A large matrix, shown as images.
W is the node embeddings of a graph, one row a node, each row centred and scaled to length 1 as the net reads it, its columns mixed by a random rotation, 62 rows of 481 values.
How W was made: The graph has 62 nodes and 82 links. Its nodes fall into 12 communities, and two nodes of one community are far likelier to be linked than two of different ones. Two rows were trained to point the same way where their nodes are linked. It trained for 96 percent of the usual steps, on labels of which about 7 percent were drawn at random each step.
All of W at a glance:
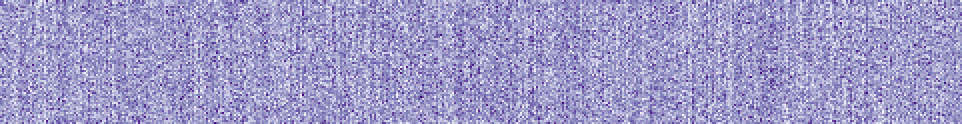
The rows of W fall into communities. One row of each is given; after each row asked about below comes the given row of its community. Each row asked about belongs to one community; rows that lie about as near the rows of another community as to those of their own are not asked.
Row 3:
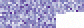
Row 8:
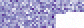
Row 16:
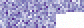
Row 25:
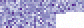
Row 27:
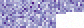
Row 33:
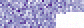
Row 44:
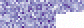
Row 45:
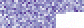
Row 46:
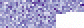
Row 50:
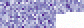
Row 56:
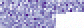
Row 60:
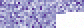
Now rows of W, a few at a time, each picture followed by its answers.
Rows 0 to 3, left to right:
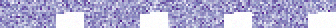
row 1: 60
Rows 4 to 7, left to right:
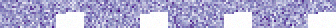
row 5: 27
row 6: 44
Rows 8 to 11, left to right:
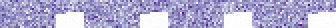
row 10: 3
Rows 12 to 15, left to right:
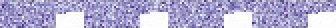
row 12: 44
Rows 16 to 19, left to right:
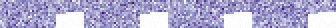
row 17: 3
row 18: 56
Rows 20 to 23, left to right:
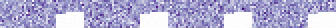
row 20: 46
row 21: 16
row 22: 45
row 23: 16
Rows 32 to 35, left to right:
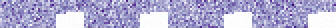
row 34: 56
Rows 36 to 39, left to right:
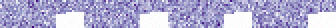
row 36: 56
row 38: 25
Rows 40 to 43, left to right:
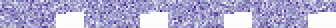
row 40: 44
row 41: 3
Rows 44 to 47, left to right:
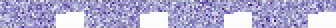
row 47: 50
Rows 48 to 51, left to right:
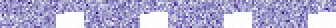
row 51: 45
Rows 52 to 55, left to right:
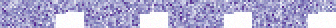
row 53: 8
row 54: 16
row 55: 33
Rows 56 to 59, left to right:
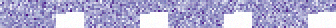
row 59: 27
